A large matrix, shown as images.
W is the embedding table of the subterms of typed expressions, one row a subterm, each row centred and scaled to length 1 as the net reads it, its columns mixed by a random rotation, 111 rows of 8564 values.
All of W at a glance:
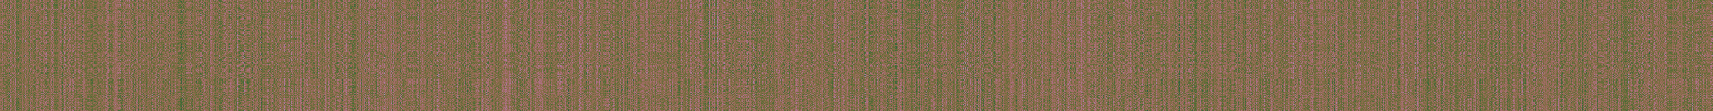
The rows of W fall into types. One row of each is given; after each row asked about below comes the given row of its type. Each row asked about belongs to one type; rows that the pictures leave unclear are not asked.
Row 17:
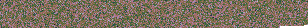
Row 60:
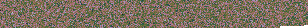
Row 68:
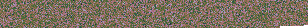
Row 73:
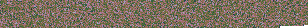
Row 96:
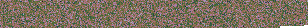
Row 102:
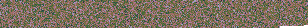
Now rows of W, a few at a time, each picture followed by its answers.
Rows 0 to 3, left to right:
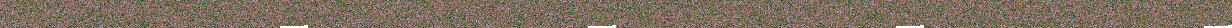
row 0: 60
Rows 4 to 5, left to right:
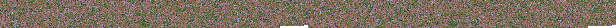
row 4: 60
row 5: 60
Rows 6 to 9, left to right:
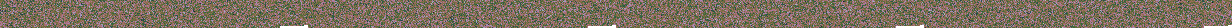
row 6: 73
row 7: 96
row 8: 68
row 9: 17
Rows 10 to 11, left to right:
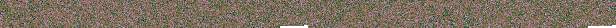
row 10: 96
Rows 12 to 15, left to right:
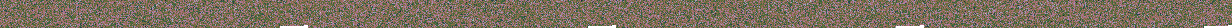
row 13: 60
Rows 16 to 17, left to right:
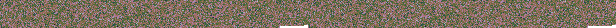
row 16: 17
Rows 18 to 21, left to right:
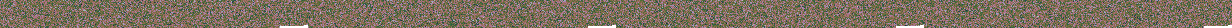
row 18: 68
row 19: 60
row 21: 102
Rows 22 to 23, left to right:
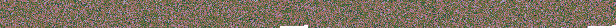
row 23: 102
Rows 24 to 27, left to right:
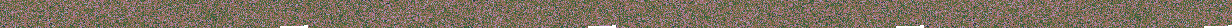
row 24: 60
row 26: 96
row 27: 60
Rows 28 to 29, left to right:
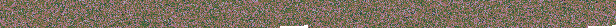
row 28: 60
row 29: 17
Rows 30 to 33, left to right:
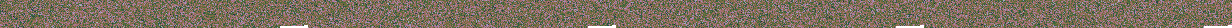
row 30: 73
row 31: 96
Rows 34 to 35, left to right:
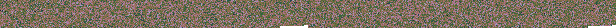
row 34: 17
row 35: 73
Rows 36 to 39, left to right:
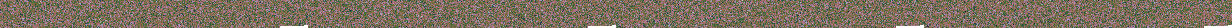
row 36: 96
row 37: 102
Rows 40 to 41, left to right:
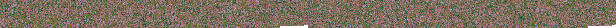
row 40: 68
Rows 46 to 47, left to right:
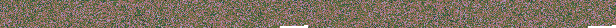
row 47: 102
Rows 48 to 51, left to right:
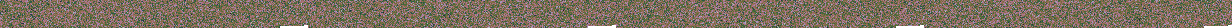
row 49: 17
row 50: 73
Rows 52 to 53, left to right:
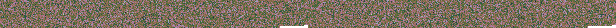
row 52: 96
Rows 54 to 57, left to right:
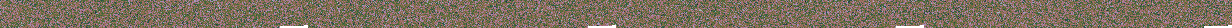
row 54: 102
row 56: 68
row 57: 73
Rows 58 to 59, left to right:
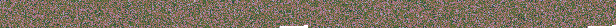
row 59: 102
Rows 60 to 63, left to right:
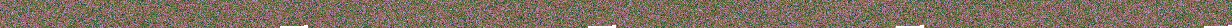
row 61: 96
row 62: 68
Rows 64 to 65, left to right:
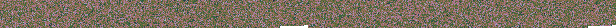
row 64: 60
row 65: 73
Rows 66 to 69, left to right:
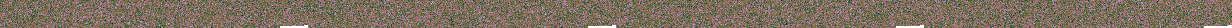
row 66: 73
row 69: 102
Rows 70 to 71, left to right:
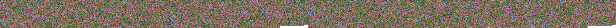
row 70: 60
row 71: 17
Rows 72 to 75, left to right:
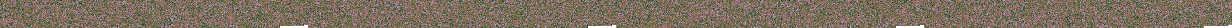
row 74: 17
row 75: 96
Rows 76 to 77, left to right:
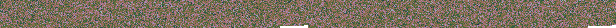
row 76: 17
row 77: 68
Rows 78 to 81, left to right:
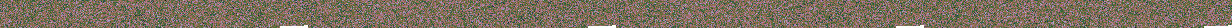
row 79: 96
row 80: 96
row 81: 73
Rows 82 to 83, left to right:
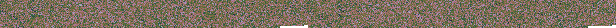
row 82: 73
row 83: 96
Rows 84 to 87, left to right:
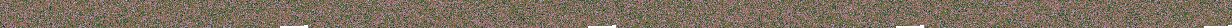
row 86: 68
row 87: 17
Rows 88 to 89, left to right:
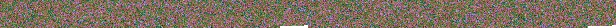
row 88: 73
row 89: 102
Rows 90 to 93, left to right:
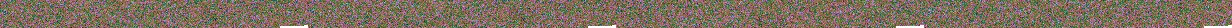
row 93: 17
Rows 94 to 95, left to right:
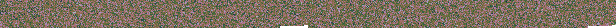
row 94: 73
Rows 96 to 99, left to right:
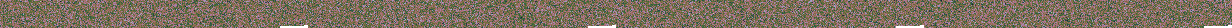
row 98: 102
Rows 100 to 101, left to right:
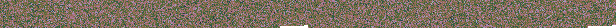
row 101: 96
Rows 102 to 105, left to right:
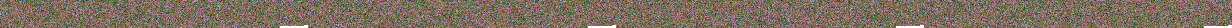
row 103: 17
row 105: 96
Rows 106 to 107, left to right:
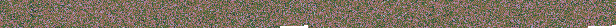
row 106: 96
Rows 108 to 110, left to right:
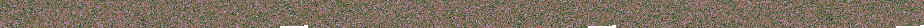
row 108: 73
